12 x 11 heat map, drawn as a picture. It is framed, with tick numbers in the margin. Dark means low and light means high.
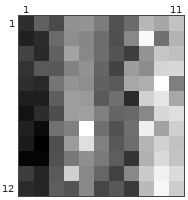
Upright stripes repeat 2 times across the table. The top middle is the calmest part. There is an overall slope up to the right.
